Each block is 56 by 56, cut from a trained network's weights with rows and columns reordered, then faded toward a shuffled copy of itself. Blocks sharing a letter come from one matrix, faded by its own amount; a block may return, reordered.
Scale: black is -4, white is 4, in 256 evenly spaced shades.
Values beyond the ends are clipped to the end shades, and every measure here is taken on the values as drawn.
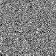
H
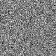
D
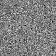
D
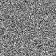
D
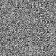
D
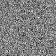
D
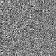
D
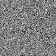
H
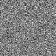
D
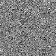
H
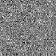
H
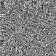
D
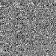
H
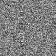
D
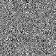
H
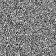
D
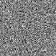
H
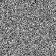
D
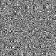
H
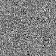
D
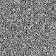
D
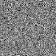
H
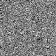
D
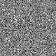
H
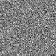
D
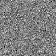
D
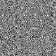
H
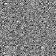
H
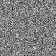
D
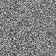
D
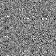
H
